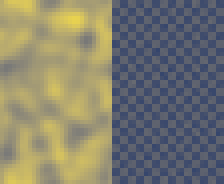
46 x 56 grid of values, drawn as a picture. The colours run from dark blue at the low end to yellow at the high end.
The table splits into one row of 2 panels. Panel 1,1: high, blotchy. Panel 1,2: low, checkered.
